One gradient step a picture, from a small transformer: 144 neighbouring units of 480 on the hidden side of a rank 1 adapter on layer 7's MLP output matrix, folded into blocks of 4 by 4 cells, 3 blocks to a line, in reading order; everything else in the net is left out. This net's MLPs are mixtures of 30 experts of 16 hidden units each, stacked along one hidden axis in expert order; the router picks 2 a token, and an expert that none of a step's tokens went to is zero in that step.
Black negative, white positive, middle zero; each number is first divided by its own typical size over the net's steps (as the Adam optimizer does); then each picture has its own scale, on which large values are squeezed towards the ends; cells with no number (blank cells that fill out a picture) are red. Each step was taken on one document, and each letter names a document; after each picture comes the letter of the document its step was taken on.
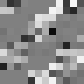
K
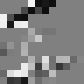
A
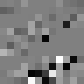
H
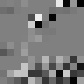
H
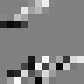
A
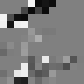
A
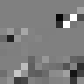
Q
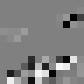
A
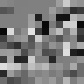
K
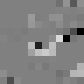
Q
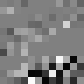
H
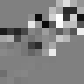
Q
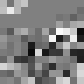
K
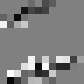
A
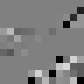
H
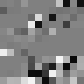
H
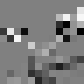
Q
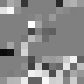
H
